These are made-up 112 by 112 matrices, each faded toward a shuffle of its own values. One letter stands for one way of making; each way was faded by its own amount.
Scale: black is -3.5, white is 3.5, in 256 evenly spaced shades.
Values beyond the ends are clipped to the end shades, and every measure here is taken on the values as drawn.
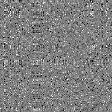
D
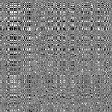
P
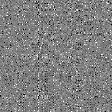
D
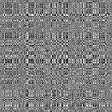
P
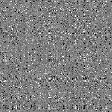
D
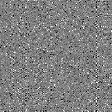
D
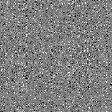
D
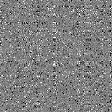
D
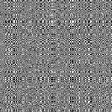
P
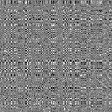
P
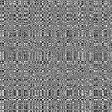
P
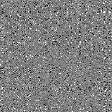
D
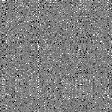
D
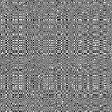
P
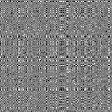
P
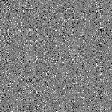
D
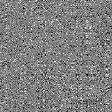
D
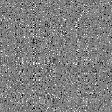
D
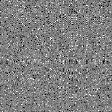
D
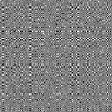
P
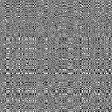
P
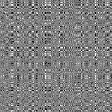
P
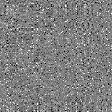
D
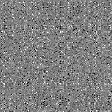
D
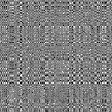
P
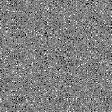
D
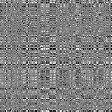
P
